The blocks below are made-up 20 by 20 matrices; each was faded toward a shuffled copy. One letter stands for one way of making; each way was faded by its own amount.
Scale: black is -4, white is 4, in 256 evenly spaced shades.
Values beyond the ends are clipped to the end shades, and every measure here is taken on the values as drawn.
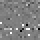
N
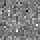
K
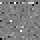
N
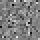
K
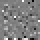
N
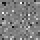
N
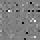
N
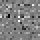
N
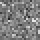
K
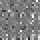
N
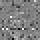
N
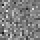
K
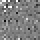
N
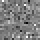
K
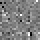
N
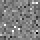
K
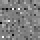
N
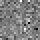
K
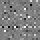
N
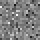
K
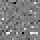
N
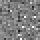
K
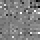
N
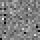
K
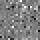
N
